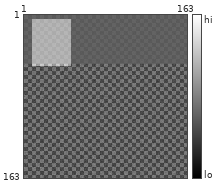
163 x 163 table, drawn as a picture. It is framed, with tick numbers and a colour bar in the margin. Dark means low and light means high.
The halves do not mirror each other. An odd patch, higher than its surroundings, sits in the top left. The top left is the ninth with the highest average. A horizontal seam about 30% of the way down splits the table, and the top part is calmer.
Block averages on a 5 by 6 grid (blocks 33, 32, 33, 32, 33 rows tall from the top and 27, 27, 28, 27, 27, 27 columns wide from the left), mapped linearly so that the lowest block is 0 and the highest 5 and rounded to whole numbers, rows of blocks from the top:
5 5 0 0 0 0 | 3 3 0 0 0 0 | 0 0 0 0 0 0 | 0 0 0 0 0 0 | 0 0 0 0 0 0
